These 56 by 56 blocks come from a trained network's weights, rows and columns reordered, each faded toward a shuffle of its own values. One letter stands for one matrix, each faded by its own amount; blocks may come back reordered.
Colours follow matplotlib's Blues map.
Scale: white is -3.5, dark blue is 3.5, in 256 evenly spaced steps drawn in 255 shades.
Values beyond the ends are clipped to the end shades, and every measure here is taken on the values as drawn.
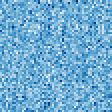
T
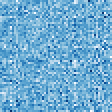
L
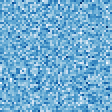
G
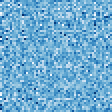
L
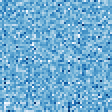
L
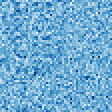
T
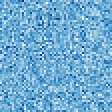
T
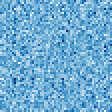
L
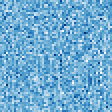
T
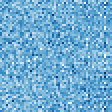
T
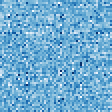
L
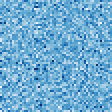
L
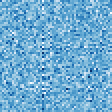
T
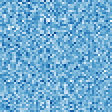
G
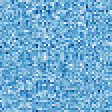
L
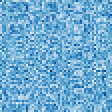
G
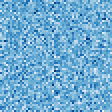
T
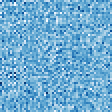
T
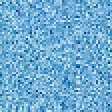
T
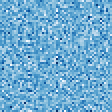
T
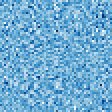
L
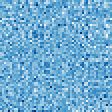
L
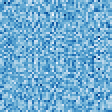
G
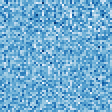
G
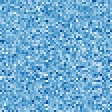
T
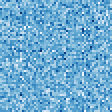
T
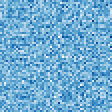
G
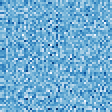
L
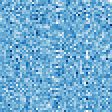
L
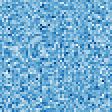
L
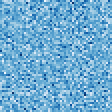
T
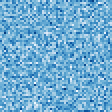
G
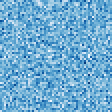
G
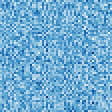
G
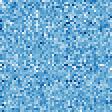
L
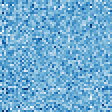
L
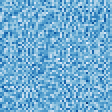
G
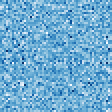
L
